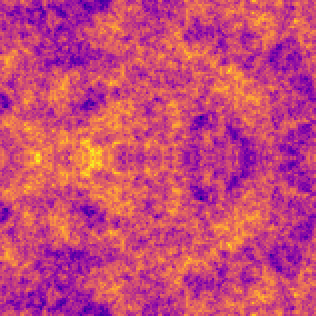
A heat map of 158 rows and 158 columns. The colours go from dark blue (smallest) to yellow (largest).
The values follow a bell shape. The top and bottom halves mirror each other. No regular stripes run through it. The ninth with the highest average is the middle left. There is no overall slope.
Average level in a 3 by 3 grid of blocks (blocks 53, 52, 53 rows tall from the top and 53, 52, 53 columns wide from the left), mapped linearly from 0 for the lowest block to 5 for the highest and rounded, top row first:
032 | 530 | 032
